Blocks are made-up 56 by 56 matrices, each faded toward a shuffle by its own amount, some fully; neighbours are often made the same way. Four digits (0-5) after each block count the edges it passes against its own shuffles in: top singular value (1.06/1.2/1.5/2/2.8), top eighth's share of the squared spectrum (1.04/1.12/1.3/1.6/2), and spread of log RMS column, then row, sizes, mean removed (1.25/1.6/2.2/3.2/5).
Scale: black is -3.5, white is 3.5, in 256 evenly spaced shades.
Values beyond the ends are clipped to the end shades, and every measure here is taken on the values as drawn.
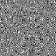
4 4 2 2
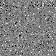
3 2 0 1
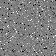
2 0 0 0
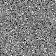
0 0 1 0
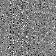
1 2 2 0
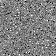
0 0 0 0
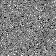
0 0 0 0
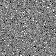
0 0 0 0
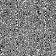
1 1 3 0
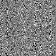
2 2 3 0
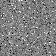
0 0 0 0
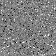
0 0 0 1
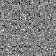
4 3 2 2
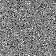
0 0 0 0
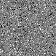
2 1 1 0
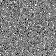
0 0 0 0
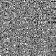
3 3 1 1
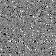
1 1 0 1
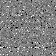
2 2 0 2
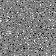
1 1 0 1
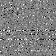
2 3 0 2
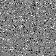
0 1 0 1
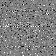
2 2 0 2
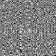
4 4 2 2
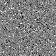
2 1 0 0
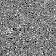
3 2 0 1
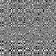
5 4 3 3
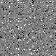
3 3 1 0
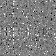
3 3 1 1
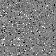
3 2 1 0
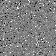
2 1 0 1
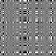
5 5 4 4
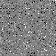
2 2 1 0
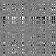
5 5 3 3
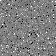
0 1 0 0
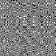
4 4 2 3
